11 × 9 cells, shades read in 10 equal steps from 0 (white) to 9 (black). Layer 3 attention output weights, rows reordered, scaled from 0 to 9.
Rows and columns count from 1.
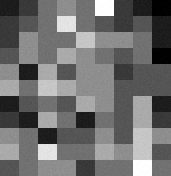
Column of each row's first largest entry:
9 9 9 9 2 7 1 2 3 9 5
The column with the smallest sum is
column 6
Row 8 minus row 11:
1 3 -1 1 1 0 1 3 2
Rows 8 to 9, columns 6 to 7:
5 6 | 4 6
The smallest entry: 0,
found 2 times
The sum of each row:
53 51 44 47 48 39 49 52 45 34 41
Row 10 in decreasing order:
6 5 5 5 4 3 3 2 1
